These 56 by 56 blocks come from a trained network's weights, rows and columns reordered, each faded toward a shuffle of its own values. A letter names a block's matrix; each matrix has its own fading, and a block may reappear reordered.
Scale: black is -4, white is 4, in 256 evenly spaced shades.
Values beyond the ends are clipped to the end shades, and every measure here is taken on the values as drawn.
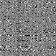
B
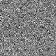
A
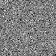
A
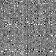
B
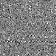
A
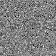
A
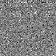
A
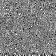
A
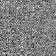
A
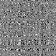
B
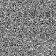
A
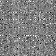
B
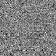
A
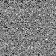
A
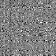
B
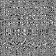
B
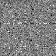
A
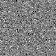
A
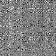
B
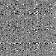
B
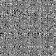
B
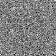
A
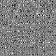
B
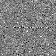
A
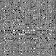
B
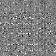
B
